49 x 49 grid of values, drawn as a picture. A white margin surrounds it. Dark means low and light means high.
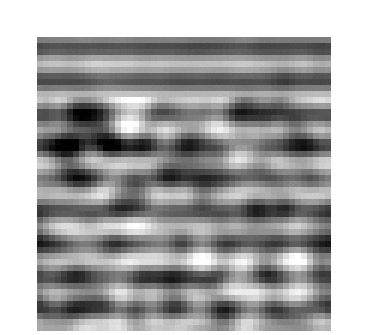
A horizontal seam about 20% of the way down splits the table, and the top part is calmer. Overall the values sit about 50% of the way up the scale. Stripes running across repeat 9 times from top to bottom. There is no overall slope.
